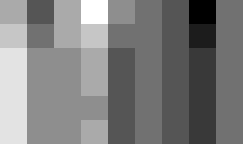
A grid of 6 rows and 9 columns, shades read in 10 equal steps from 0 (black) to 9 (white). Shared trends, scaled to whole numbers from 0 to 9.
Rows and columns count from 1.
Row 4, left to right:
8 5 5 6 3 4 3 2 4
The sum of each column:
45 27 32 39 21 24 18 9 24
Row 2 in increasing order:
1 3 4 4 4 4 6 7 7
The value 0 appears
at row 1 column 8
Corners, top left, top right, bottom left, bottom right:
6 4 8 4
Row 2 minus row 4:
-1 -1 1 1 1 0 0 -1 0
